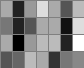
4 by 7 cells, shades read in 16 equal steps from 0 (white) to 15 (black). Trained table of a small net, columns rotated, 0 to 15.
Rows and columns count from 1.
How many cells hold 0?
1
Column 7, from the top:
4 2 0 7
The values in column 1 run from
5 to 10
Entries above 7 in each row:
2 4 2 4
